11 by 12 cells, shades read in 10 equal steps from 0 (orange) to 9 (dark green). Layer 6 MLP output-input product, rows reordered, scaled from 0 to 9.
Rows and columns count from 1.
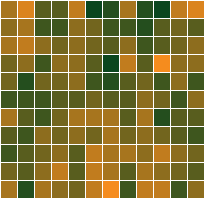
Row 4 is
5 4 7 4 4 6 9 2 6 0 4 4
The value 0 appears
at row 4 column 10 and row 11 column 7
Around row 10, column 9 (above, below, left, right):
4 2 6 4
